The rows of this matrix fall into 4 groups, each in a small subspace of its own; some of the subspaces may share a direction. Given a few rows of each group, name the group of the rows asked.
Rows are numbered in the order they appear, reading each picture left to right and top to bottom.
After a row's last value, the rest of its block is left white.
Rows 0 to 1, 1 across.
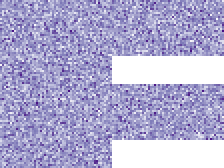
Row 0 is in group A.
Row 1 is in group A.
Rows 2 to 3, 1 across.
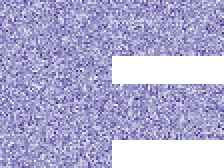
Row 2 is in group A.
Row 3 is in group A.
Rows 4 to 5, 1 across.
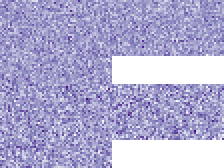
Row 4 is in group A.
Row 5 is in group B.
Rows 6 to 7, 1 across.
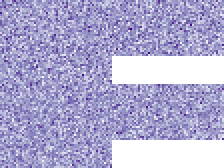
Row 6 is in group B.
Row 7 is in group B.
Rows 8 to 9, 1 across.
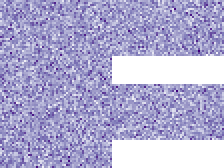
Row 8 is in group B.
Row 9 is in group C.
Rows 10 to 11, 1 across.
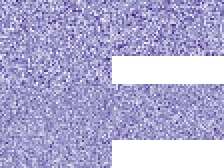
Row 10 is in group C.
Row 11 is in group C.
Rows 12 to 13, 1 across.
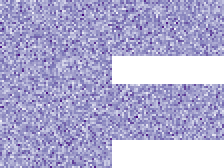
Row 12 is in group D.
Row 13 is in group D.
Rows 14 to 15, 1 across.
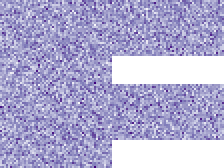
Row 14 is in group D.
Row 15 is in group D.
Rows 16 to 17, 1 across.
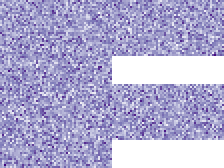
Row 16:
B
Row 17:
D
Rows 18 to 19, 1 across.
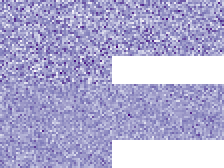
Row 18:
A
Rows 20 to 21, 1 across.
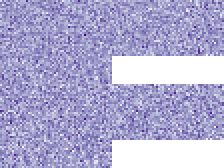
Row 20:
B
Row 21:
C
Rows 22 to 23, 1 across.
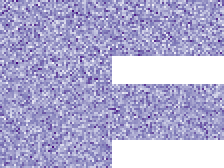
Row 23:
D
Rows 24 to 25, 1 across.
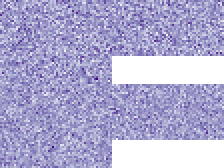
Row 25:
D
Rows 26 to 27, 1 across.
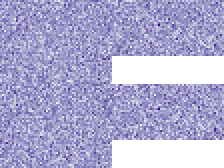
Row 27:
C
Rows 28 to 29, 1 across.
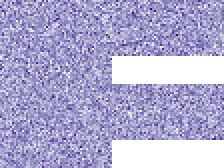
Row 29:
B
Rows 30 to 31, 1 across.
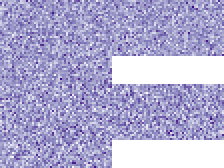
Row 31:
D
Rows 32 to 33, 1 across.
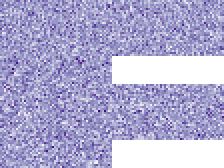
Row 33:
A
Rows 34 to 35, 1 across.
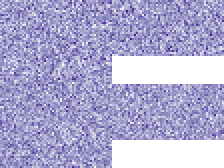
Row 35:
D
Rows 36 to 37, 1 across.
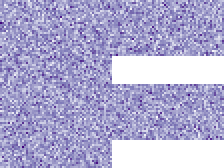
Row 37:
A
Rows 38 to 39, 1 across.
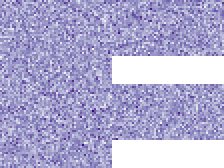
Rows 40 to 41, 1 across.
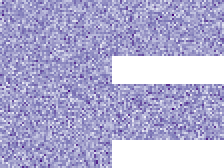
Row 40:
A
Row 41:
B
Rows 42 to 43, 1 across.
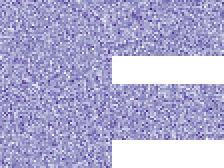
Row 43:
A
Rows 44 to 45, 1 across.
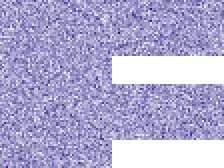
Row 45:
A
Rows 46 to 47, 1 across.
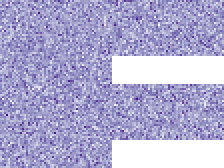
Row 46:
C
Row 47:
A
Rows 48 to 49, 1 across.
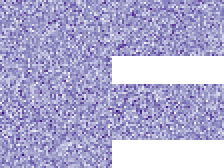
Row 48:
C
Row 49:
D
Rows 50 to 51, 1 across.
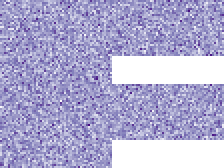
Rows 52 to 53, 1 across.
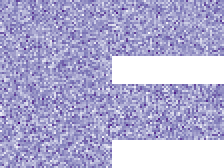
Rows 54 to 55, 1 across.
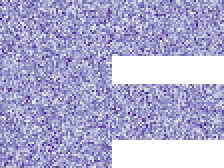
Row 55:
D
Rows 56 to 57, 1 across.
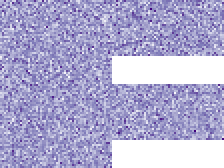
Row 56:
C
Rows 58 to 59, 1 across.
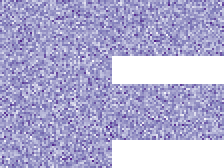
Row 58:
A
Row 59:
A
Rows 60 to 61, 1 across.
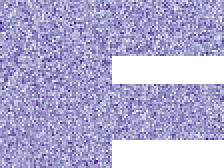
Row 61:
A
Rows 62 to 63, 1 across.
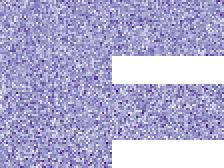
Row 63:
B
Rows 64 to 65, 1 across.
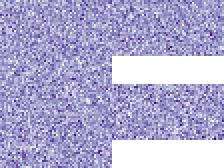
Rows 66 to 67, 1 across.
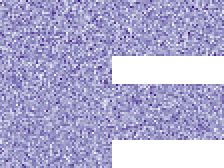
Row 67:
C
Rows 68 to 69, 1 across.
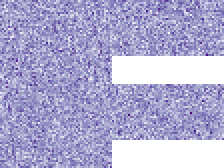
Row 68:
A
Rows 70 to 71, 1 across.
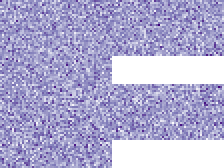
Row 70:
C
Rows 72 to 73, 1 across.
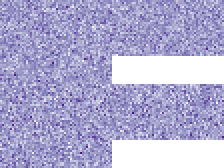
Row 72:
D
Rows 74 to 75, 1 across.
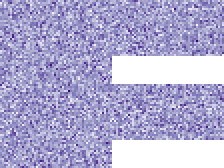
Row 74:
B
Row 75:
B
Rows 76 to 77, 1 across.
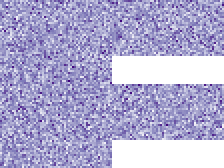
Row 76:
C
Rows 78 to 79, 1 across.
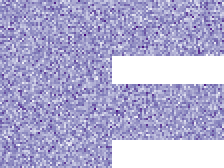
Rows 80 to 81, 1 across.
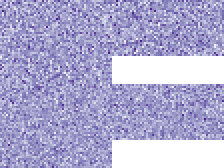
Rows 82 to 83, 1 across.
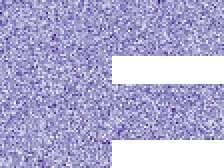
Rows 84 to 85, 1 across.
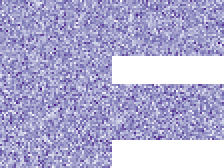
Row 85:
C
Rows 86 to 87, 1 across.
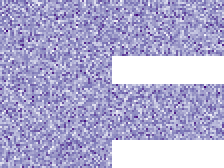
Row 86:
A
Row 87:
D
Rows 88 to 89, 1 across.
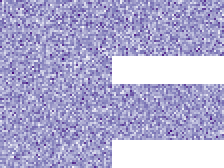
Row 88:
A
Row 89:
D
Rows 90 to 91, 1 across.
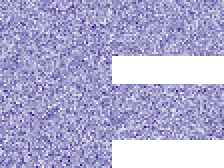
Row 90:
D
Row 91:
C
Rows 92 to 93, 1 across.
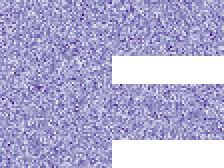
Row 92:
D
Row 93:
A
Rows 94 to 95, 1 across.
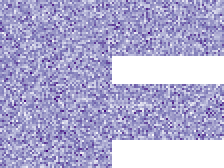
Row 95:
A
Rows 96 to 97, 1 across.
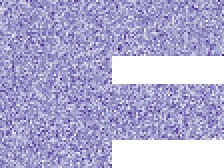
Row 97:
B
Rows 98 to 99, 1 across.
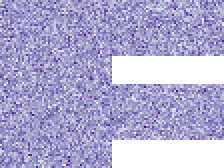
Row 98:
A
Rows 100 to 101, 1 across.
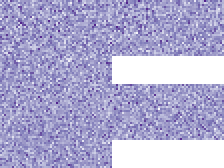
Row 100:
D
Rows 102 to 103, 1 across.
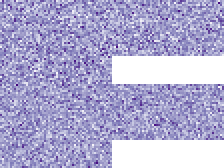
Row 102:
A
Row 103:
A
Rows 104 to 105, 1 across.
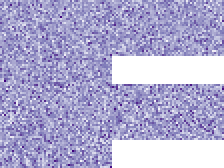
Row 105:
C
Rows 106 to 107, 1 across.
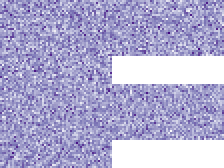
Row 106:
A
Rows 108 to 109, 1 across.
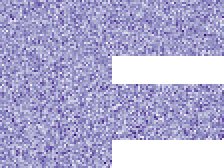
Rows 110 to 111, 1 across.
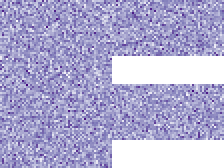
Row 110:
C
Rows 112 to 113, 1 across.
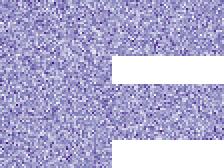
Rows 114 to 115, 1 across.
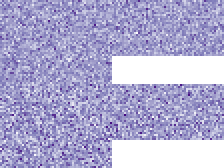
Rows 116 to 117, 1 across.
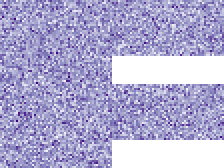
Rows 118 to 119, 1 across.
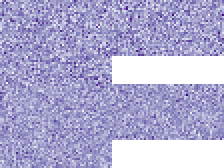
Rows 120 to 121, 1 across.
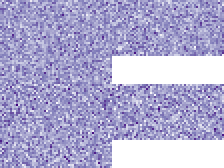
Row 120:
B
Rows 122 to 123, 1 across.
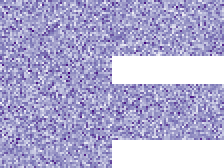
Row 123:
D
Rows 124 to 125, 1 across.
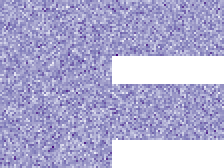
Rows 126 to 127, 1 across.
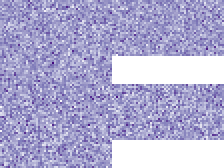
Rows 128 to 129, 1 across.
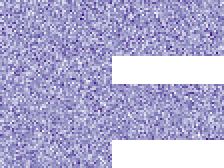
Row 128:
D
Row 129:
B
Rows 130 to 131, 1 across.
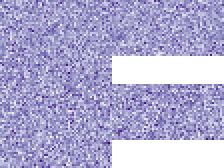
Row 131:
C
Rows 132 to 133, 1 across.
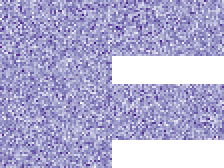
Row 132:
D
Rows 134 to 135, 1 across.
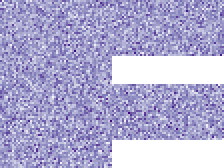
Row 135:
B
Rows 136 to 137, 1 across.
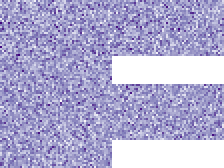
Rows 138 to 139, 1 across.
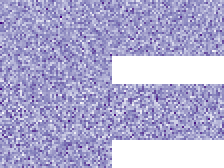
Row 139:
D
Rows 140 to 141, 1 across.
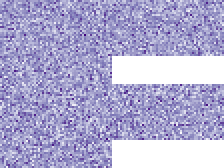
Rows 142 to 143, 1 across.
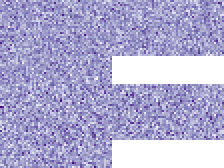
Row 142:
A
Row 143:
D
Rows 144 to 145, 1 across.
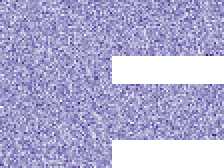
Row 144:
C
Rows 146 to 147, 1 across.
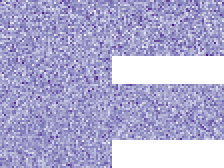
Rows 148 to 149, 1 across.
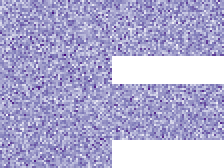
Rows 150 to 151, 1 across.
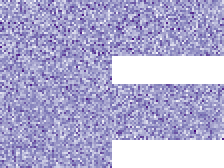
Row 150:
D
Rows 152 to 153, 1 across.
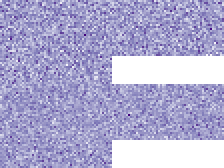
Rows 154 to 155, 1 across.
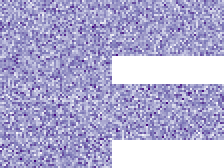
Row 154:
D
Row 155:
A
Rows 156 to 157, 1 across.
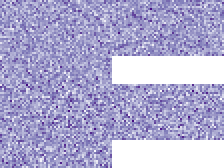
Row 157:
B
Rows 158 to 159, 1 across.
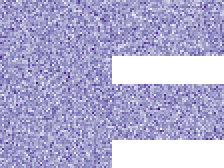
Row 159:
C
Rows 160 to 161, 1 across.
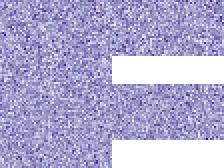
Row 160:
D
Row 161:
B
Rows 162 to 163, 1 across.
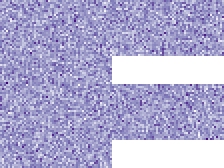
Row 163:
B
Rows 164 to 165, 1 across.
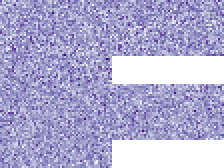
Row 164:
B
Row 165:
C
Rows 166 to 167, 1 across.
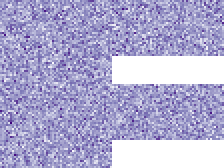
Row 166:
D
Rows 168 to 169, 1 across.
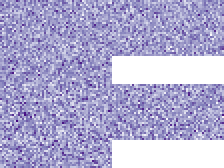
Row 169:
A
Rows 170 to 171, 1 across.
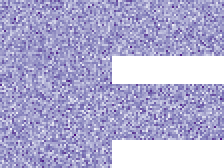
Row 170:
C
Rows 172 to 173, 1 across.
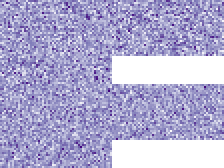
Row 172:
B
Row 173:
D
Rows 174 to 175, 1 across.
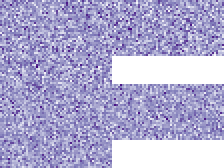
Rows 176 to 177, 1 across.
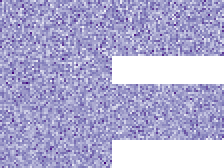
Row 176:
A
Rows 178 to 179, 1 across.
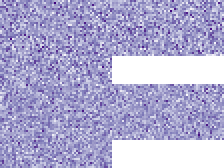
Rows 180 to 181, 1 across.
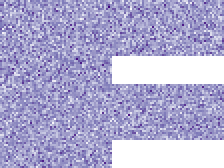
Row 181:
B
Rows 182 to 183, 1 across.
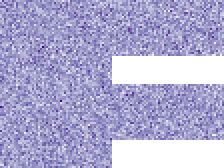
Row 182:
B
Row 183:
D
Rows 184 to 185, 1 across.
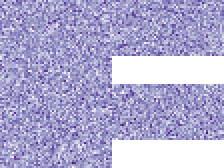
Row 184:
C
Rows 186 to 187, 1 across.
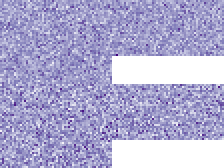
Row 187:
A
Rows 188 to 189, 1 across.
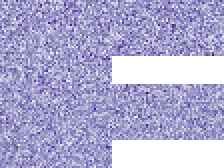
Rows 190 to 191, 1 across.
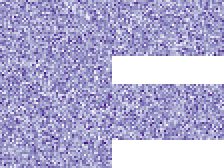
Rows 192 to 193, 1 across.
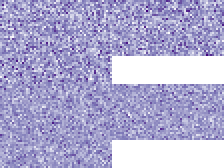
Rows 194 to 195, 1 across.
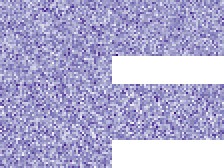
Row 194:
D
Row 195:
D
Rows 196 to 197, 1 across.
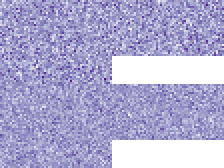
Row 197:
B
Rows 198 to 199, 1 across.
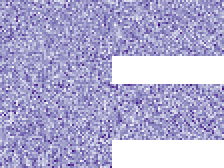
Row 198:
C
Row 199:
C
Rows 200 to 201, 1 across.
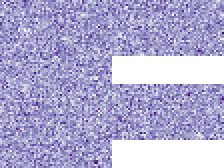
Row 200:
A
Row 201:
A
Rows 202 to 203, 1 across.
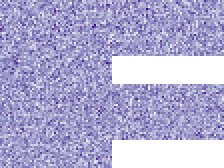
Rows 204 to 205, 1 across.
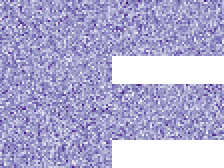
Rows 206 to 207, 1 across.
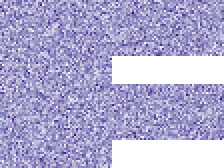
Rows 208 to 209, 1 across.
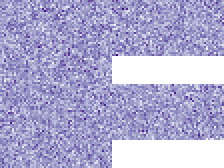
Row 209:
B
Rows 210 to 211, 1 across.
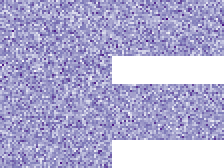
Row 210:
A
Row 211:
B
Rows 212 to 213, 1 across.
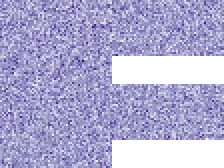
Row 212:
D
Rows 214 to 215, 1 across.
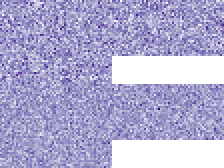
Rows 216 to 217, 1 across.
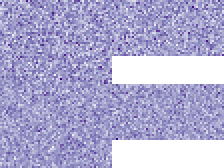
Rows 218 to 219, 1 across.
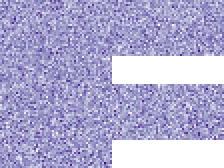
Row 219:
B
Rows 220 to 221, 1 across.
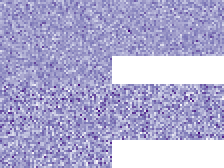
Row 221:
A
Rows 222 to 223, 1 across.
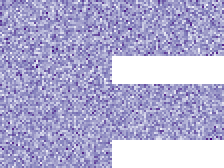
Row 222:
B
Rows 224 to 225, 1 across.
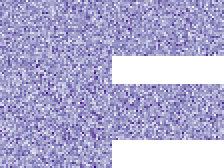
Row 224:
B
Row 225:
D
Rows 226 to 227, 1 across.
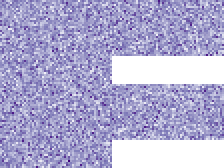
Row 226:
B
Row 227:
C
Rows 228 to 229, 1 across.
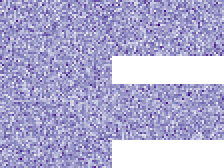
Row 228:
C
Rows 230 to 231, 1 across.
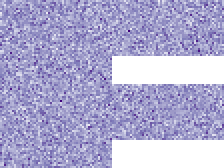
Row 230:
B
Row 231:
D
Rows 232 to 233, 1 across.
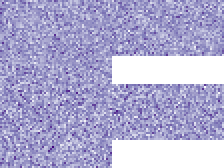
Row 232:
B
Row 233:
D
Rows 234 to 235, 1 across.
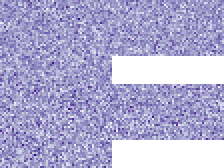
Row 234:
D
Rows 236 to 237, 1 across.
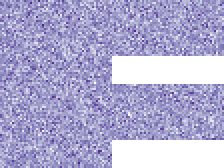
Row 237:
B
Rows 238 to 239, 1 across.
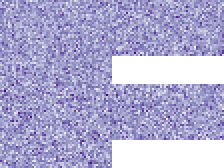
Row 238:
B
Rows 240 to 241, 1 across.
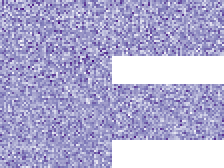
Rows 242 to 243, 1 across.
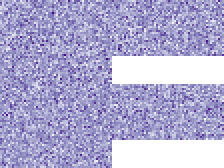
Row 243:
A
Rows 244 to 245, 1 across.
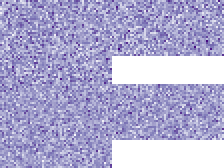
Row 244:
B
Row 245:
B
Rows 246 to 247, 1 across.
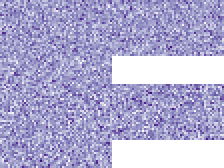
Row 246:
D
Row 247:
C
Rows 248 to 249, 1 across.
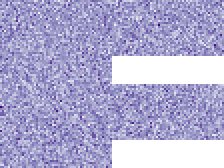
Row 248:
C
